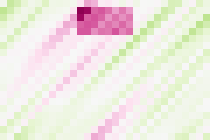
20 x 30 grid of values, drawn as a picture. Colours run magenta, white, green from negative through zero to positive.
Odd patch: lower, in the top middle. Average level on the scale: 50%. Ninth with the lowest average: top middle. Histogram: skewed, a long tail of low values. Roughest part: top middle.
